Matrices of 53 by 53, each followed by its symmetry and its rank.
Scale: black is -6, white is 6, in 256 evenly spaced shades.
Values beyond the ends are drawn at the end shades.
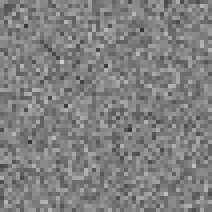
symmetric, full rank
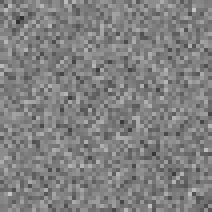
symmetric, full rank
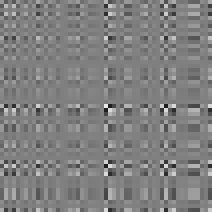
symmetric, rank one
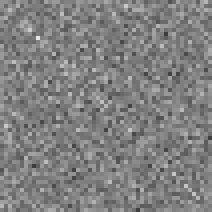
symmetric, full rank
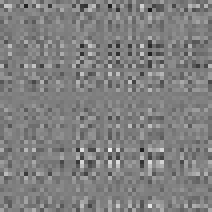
neither, rank three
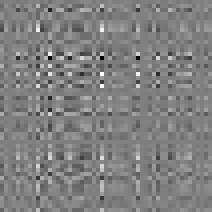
neither, rank two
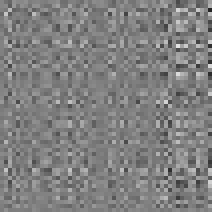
neither, rank three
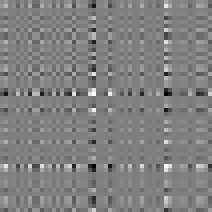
symmetric, rank one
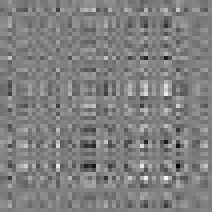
antisymmetric, rank two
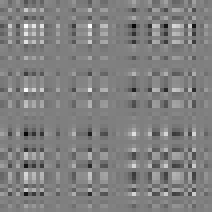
symmetric, rank one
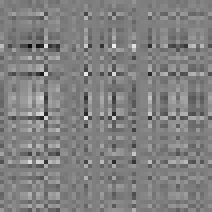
neither, rank two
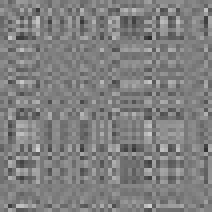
antisymmetric, rank two
